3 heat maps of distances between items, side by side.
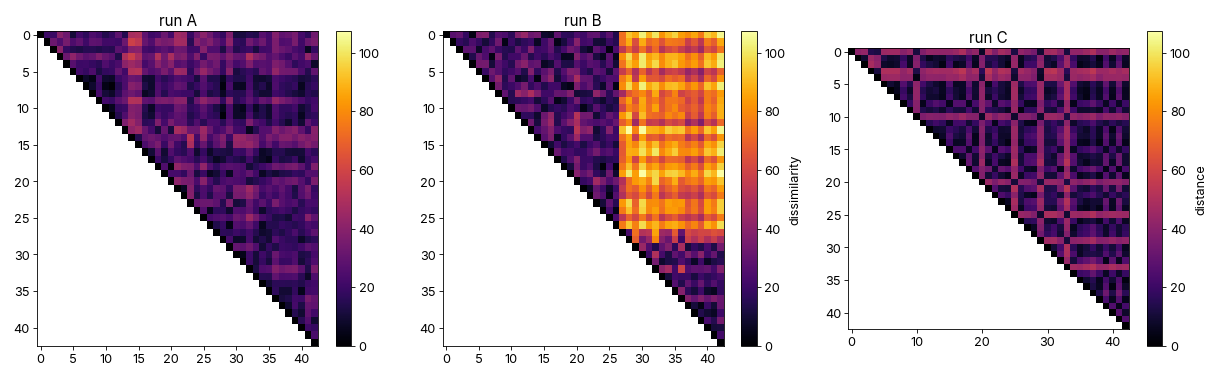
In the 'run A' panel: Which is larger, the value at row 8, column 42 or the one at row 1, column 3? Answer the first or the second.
the second
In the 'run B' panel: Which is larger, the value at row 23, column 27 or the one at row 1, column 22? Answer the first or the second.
the first
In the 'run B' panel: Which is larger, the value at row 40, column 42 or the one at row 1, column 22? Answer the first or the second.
the second
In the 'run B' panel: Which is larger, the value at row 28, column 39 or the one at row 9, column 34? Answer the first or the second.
the second
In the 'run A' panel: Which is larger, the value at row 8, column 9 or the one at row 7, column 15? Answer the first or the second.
the second
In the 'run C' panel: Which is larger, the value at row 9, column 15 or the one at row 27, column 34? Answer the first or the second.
the first
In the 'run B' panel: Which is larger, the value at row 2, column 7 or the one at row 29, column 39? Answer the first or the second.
the first
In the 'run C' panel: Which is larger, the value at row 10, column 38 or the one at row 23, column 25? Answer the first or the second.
the second
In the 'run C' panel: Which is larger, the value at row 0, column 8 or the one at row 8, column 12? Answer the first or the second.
the first
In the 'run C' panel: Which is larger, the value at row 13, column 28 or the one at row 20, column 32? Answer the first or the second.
the second
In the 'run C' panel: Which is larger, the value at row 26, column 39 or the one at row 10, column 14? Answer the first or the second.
the second
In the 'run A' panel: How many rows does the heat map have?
43
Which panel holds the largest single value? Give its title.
run B
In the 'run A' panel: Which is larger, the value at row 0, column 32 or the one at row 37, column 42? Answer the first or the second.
the second
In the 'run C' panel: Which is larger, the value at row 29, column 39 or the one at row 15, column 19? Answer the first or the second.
the first
